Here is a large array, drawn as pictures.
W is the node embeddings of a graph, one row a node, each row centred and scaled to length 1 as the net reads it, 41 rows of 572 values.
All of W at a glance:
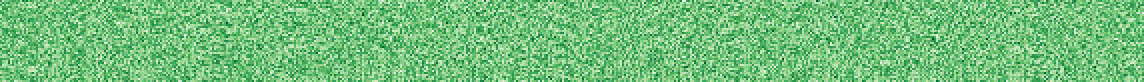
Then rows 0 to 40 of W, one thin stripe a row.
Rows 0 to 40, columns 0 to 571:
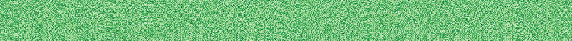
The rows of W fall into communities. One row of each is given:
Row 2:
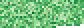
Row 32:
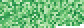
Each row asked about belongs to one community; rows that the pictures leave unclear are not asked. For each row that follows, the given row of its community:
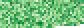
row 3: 2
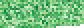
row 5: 32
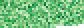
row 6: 32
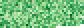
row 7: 2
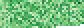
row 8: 2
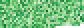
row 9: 32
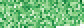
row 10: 2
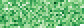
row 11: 32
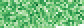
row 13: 32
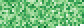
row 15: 2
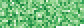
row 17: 2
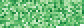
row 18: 32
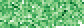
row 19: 2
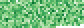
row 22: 32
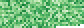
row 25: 2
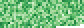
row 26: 2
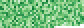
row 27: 32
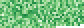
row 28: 32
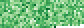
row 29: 2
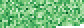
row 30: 32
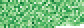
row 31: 32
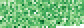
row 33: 2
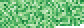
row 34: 2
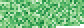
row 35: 2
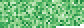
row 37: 2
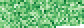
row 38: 2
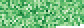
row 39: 32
